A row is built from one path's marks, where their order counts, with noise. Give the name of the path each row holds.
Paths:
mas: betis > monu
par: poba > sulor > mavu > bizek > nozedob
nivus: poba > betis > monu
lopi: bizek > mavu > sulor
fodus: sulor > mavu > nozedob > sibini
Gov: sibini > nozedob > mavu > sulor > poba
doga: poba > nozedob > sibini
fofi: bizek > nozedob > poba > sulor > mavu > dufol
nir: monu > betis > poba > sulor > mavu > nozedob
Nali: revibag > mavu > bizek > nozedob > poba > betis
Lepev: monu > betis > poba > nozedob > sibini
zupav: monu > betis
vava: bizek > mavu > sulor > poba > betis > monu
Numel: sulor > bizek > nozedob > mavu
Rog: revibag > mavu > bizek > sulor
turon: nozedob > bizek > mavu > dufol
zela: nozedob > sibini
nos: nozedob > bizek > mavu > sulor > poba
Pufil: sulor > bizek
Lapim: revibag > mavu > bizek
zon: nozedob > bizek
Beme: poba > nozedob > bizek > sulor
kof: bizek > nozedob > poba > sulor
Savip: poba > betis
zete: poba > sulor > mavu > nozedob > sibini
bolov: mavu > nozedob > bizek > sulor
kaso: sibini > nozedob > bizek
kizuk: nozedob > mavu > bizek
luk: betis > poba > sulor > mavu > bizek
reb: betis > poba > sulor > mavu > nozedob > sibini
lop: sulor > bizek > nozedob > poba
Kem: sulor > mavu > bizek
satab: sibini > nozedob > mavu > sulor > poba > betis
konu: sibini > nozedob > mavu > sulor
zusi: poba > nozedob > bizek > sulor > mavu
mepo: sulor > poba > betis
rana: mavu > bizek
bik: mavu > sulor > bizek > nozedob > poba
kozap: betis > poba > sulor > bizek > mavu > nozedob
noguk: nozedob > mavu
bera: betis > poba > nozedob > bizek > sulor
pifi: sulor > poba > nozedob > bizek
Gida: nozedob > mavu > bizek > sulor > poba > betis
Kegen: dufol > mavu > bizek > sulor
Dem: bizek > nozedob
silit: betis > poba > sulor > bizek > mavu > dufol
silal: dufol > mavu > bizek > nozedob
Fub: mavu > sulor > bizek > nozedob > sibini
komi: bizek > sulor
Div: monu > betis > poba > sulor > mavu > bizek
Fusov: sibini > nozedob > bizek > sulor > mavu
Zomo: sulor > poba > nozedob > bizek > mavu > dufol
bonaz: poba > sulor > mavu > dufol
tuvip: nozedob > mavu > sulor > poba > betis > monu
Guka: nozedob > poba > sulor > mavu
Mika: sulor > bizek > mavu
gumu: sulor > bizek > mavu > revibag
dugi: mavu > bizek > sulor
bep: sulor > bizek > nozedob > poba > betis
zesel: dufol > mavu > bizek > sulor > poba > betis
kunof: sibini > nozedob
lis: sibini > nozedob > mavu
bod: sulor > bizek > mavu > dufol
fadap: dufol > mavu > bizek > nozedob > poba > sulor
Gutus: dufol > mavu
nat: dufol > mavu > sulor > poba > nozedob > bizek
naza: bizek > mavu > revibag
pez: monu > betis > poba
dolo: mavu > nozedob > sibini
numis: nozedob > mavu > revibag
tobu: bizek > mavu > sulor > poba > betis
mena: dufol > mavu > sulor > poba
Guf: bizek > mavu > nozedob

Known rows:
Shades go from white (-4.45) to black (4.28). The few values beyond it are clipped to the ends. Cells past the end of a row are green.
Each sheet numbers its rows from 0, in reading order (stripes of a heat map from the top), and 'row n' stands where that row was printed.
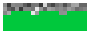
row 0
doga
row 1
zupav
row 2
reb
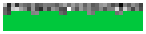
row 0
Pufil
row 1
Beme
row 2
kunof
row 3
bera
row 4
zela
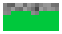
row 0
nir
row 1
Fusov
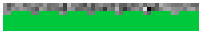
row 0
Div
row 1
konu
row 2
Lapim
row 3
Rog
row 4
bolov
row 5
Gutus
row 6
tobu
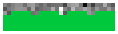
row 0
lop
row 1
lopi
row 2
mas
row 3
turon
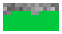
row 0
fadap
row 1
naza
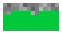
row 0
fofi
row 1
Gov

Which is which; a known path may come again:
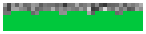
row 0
pifi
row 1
lopi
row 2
turon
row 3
rana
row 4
silal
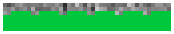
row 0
Gida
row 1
fadap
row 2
Guka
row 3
kaso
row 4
pez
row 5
nos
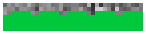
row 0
mena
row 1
Fusov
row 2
kof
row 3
Pufil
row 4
dolo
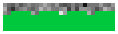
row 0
bolov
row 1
Gov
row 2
Savip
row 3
bik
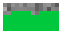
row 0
nat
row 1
bera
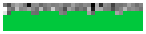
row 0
mas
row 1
Guf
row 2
konu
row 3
zon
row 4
satab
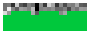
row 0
zupav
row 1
noguk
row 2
bonaz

